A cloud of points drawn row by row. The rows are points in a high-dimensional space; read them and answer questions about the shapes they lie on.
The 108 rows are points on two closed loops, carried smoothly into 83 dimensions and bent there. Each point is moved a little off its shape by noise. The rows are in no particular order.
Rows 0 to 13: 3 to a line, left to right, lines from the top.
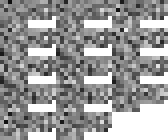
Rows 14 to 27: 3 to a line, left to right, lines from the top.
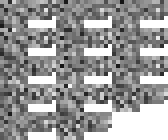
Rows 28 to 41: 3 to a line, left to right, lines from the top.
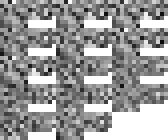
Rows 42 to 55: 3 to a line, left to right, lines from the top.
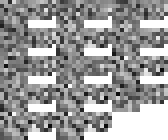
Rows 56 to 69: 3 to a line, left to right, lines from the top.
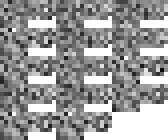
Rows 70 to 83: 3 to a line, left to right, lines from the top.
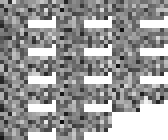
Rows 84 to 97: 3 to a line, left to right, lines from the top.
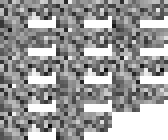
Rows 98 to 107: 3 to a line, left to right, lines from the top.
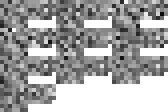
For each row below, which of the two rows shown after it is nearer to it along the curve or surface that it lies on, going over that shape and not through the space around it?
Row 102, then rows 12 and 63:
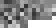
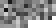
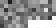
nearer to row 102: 12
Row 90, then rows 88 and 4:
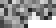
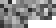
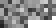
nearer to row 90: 4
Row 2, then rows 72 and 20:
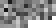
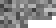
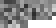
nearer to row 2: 20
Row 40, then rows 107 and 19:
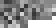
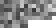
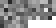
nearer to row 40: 107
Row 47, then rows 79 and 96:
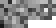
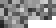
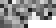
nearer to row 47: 79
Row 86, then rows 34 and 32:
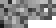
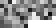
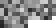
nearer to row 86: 32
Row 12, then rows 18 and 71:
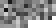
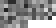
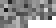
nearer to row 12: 71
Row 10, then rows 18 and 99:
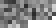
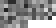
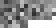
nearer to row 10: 18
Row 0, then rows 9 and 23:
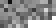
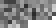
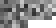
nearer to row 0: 23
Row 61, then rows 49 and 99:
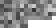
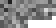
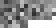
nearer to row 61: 49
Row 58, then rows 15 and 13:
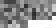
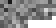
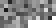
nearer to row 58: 13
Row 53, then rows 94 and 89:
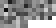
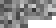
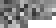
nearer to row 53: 89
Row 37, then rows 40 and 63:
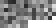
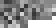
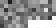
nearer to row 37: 40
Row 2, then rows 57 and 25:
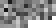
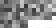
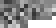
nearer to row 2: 25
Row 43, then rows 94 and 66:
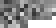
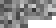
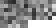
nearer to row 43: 66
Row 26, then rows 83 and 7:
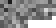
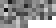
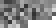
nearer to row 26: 83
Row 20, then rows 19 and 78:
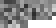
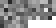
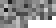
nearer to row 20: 78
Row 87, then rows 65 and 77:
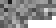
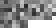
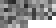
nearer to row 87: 65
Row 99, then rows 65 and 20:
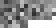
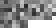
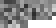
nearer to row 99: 65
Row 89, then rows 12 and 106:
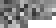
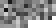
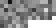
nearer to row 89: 12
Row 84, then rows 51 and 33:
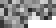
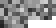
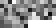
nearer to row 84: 51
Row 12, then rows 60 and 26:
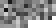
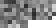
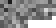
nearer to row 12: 60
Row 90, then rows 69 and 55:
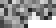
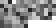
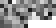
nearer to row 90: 55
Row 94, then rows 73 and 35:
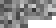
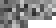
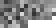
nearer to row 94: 73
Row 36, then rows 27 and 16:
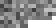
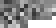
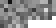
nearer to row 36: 16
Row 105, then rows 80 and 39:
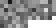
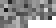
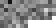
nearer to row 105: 39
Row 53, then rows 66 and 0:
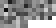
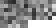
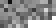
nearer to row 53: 66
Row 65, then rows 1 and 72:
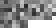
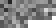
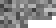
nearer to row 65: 72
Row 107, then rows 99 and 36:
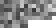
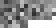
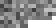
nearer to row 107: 36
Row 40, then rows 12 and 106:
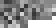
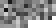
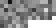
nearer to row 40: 12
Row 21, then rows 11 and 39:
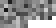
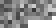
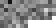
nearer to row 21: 39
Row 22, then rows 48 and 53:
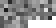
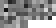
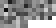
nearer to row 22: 53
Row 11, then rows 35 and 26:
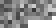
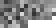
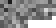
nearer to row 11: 26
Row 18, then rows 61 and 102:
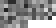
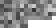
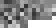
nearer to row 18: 102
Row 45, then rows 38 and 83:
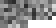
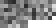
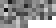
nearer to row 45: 38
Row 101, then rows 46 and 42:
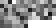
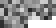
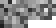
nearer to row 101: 42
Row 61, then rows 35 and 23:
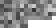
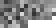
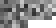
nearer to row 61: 23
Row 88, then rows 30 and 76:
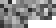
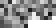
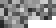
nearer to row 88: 30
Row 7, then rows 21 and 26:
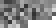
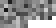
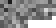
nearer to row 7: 21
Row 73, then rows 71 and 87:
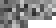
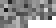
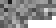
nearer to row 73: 87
